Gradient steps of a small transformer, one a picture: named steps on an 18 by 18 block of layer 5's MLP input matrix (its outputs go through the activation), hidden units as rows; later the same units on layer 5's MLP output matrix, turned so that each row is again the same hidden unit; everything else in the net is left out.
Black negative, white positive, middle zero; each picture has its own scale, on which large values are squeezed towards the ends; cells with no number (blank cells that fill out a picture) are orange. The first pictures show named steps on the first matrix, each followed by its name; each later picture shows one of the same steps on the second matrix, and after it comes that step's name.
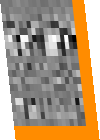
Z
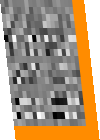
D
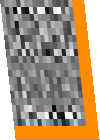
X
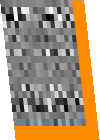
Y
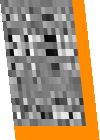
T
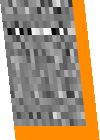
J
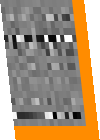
T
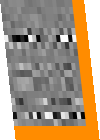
D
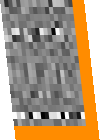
J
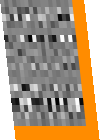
Y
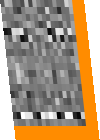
J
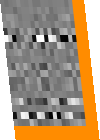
D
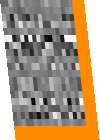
Z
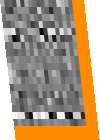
J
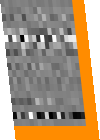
T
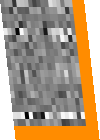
J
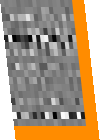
T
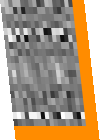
J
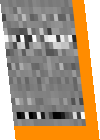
T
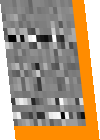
D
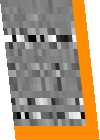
D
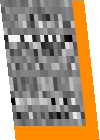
Z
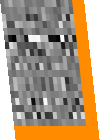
Z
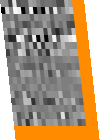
X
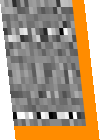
J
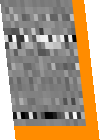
T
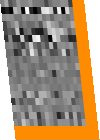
X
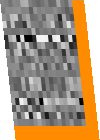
Z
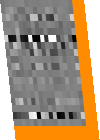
T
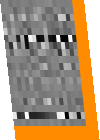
T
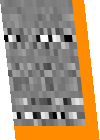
D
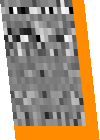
X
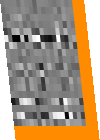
D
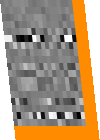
D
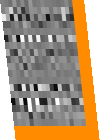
Y
